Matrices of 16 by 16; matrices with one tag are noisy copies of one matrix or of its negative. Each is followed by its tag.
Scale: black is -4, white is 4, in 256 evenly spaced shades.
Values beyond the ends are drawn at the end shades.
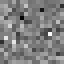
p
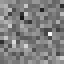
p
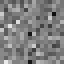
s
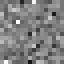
s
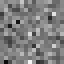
s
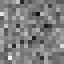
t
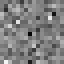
s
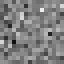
p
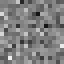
t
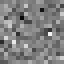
p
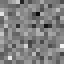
t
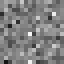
s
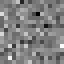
t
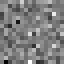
s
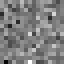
s
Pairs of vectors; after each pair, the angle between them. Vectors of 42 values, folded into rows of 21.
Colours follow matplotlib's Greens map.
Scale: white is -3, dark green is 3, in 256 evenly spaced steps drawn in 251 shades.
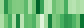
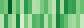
orthogonal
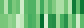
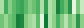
nearly opposite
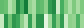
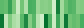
nearly opposite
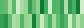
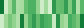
orthogonal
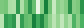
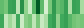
nearly opposite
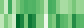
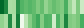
orthogonal
